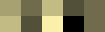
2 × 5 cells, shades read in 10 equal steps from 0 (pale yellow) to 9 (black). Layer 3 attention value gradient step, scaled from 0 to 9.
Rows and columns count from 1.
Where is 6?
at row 1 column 4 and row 2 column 2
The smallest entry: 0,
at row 2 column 3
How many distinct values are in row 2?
5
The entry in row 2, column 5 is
5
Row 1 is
3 5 2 6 5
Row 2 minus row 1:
-1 1 -2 3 0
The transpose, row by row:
3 2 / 5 6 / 2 0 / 6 9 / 5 5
